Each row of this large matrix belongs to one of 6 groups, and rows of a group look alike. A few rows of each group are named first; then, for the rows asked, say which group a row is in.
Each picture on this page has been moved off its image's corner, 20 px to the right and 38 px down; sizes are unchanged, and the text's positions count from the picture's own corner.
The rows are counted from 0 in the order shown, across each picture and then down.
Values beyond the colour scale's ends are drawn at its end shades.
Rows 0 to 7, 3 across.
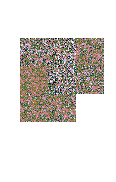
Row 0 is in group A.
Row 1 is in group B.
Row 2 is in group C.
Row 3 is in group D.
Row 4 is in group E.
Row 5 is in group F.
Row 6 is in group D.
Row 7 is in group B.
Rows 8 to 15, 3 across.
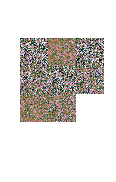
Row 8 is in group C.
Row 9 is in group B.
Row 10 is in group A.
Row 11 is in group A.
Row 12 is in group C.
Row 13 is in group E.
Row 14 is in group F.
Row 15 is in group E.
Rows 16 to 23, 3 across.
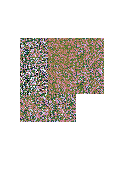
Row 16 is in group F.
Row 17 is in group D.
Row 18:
E
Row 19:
F
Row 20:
B
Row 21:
E
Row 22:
B
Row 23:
F
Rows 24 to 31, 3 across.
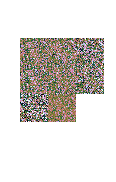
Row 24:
F
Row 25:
B
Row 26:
A
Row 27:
F
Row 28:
E
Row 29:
E
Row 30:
D
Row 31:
B
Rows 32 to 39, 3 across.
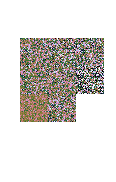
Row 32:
A
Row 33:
D
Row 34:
F
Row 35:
D
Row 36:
C
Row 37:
D
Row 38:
C
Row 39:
A
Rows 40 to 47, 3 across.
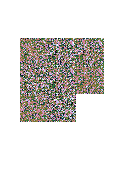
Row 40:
B
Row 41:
E
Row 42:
E
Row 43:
D
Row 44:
E
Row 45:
E
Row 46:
C
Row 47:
C
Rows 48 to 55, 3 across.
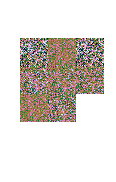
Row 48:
A
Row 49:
E
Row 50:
A
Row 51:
B
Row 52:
B
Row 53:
D
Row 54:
E
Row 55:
F
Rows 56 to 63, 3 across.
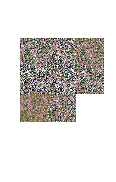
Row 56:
F
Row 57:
B
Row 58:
F
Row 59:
C
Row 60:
B
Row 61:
C
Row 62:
A
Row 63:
E
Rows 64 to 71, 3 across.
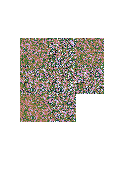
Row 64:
A
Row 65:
E
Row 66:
D
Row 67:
B
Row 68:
B
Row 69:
E
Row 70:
B
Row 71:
D
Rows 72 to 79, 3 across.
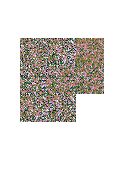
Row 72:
F
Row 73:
B
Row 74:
A
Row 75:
D
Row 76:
D
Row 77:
A
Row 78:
B
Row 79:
E
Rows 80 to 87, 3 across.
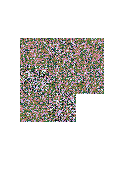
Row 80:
F
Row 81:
A
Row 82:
C
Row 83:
C
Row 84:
E
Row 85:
E
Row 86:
D
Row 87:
E
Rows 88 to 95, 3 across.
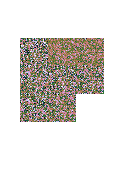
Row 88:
F
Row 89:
B
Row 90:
D
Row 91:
A
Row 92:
F
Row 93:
D
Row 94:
C
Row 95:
D
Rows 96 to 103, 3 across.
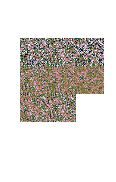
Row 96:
E
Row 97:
F
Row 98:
A
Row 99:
F
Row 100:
E
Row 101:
A
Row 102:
B
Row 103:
F
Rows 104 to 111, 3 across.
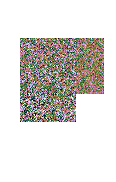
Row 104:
C
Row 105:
D
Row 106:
A
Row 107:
E
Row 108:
A
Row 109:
F
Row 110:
C
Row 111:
B
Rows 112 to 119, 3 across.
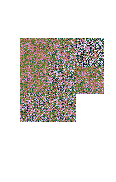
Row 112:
C
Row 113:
B
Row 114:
E
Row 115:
E
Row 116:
C
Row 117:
B
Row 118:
E
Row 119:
C
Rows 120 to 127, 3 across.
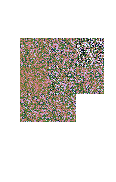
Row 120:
F
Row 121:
A
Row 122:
F
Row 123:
B
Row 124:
D
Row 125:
E
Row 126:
D
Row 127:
B
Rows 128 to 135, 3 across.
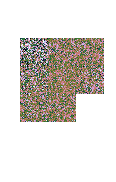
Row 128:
A
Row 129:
A
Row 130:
C
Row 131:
F
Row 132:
F
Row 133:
B
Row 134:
D
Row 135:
A
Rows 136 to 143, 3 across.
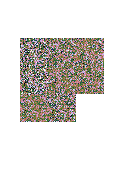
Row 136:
F
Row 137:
A
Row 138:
B
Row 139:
B
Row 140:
E
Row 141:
C
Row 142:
D
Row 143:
D
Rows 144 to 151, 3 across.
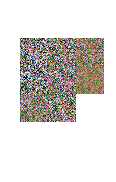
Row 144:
B
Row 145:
D
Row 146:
D
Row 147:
A
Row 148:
C
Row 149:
A
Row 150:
A
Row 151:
F
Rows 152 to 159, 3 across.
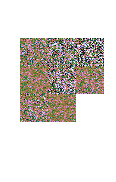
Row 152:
E
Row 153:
C
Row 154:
F
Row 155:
A
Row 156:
B
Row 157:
B
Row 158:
B
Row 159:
D
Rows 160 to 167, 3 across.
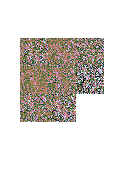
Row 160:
B
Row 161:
B
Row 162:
D
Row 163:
F
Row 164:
E
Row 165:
E
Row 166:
E
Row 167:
B
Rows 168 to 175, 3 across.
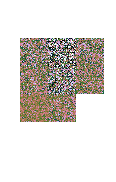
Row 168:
D
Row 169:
D
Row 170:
C
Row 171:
F
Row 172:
E
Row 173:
D
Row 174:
D
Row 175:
B
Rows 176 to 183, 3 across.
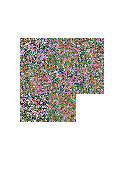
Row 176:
C
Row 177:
A
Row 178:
F
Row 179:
F
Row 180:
C
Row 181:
E
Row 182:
D
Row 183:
A
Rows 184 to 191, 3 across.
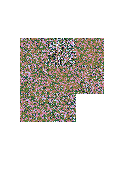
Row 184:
D
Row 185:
E
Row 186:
D
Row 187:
A
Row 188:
D
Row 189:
B
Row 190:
C
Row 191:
D
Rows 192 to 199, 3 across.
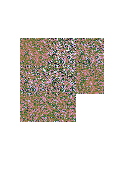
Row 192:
B
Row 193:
B
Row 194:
B
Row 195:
B
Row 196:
C
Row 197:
F
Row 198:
E
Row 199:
D
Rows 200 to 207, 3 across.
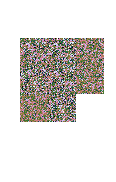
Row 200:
C
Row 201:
C
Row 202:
A
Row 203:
F
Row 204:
C
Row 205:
D
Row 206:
C
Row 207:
F
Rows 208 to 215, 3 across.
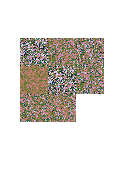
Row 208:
C
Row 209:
E
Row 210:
F
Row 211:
D
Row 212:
C
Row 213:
E
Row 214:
D
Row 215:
B
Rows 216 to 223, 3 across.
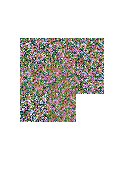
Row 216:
C
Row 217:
F
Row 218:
A
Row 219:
A
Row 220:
E
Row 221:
D
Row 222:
E
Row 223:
A
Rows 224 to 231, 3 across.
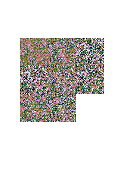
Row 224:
E
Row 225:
F
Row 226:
C
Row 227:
A
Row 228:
B
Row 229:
A
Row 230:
D
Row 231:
F
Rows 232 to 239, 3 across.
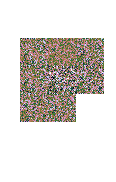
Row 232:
B
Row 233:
A
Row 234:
E
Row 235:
B
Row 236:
A
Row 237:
A
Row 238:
A
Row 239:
E
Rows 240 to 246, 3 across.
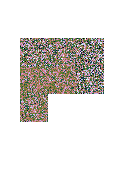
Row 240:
D
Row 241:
F
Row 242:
C
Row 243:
E
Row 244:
A
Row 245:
F
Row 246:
F
